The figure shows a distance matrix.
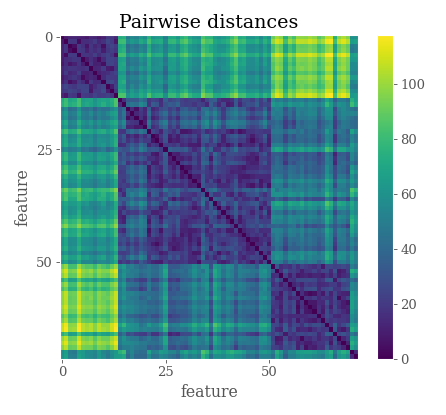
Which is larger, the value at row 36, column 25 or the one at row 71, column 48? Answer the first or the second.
the second
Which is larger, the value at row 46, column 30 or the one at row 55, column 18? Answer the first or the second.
the second
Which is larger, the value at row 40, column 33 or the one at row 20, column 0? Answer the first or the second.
the second
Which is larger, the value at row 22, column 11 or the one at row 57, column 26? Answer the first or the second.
the first
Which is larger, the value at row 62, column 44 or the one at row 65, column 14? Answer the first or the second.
the second
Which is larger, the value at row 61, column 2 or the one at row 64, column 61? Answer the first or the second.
the first
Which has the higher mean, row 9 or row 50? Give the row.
9
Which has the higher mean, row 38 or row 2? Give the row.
2
